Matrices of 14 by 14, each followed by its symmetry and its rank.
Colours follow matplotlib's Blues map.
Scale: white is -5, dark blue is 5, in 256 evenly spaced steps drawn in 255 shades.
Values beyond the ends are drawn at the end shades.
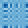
symmetric, rank one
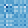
symmetric, rank two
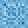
symmetric, rank two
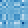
symmetric, rank two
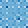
symmetric, rank two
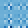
neither, rank one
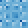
symmetric, rank two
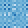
symmetric, rank two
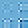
symmetric, rank one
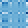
neither, rank one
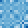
symmetric, rank two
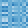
neither, rank one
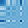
symmetric, rank one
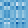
neither, rank one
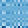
neither, rank one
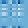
neither, rank one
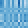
neither, rank one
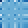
symmetric, rank one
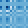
symmetric, rank one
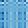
neither, rank one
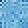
symmetric, rank two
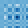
symmetric, rank one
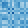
symmetric, rank two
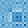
symmetric, rank two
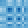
symmetric, rank one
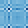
symmetric, rank one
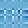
neither, rank one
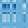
neither, rank one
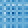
symmetric, rank one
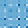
symmetric, rank one
